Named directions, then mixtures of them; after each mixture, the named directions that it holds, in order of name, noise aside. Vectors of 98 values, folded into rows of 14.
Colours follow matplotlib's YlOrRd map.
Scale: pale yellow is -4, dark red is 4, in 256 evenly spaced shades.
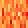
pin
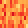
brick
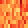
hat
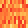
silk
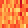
hat, pin, silk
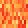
hat, pin, silk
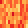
brick, hat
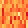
pin, silk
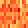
hat, silk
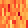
hat, pin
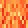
hat, pin, silk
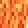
brick, silk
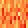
pin, silk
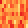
brick, hat, pin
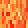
hat, pin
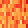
brick, hat, silk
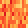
brick, hat, silk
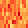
hat, pin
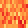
hat, pin, silk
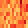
hat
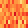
hat, silk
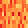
brick, pin, silk
